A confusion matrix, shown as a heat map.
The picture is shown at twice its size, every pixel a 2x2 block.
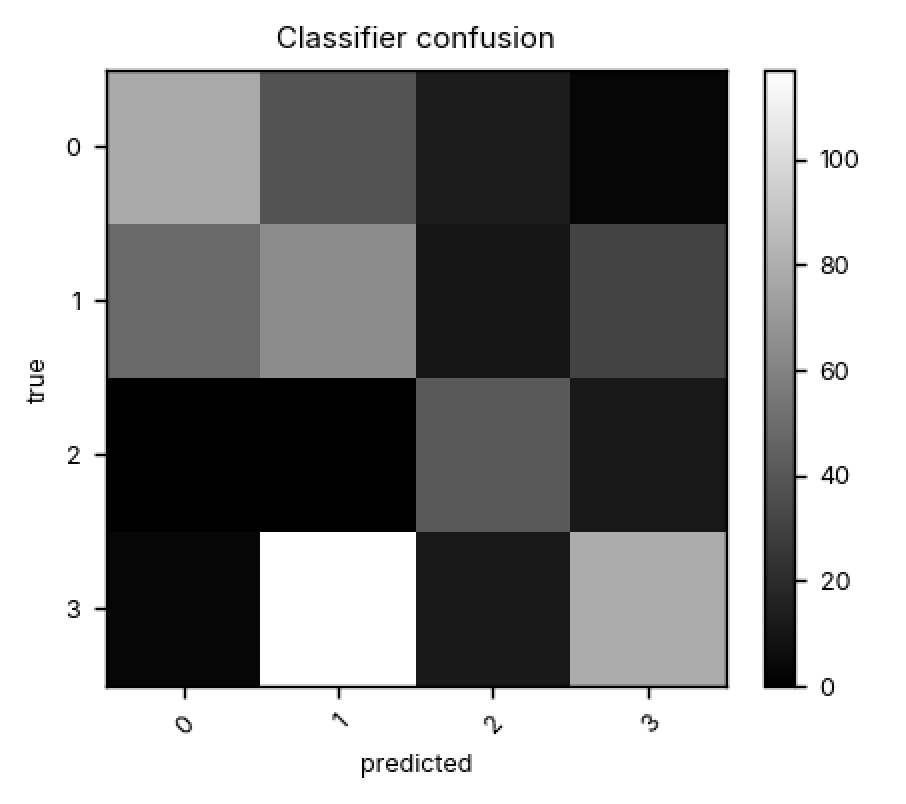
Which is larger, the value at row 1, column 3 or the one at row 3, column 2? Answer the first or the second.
the first
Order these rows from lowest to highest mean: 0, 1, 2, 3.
2, 0, 1, 3
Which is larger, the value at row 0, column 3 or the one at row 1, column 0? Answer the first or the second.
the second
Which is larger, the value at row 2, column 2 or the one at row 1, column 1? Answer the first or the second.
the second
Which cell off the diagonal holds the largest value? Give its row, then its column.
3, 1
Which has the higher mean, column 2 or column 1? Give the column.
1
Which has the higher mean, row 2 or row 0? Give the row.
0
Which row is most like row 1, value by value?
0
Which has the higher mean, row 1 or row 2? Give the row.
1
